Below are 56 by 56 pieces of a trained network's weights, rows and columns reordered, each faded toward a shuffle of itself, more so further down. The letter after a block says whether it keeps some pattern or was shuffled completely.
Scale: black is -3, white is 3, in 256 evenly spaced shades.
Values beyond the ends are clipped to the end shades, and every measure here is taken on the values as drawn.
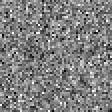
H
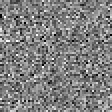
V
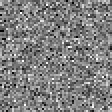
H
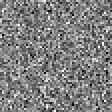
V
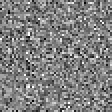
V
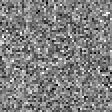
H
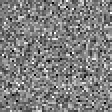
H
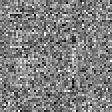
V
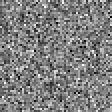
H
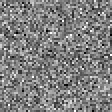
H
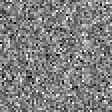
H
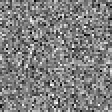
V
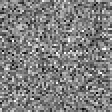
V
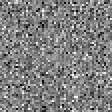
V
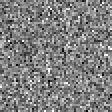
H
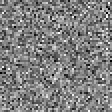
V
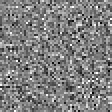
V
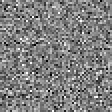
V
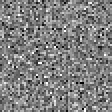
V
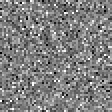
H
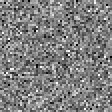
H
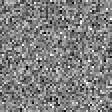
V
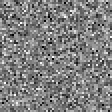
H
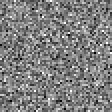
H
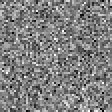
V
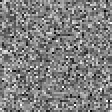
H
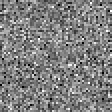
H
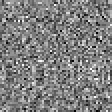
V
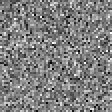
H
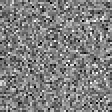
V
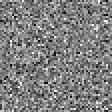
V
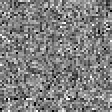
V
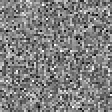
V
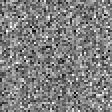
V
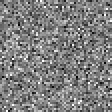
H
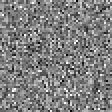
V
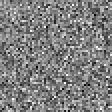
H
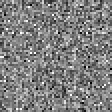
V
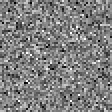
H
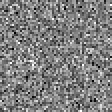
H
